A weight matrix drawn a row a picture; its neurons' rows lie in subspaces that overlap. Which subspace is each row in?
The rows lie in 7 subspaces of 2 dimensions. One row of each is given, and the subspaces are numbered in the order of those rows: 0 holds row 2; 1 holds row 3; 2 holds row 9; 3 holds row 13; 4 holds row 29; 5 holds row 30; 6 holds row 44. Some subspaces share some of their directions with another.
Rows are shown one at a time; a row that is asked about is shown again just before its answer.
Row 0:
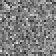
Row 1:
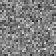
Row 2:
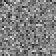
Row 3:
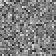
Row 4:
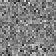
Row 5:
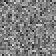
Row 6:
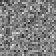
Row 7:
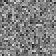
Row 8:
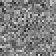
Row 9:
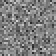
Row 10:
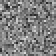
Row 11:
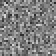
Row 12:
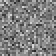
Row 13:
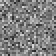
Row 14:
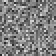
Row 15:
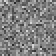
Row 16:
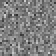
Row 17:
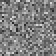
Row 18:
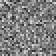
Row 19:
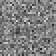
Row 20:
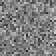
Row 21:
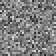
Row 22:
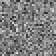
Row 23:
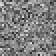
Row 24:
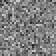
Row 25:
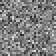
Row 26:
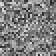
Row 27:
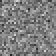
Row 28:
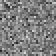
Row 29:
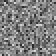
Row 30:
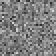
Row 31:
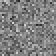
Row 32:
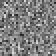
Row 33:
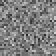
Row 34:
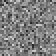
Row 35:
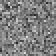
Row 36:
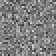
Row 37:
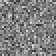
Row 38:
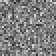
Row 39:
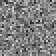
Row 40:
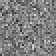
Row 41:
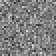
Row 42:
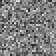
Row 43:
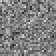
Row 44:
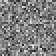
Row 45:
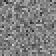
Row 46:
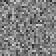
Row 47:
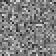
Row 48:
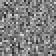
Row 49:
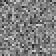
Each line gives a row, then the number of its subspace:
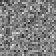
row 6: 2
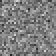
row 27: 4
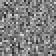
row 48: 6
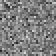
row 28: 0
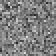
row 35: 0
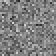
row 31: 5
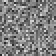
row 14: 4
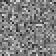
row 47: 5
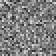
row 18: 0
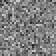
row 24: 4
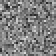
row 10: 0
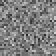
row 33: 5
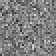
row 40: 0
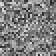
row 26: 1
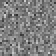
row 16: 6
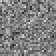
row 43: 2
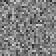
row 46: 1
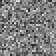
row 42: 4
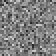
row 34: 1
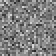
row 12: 3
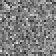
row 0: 0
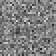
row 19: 2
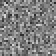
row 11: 6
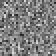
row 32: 6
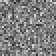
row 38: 1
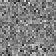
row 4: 6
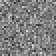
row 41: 3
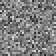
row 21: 3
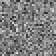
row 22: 5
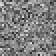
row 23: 1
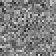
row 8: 1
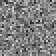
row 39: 3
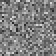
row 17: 5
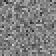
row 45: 3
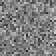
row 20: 5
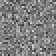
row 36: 2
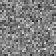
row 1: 3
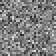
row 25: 3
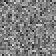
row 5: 4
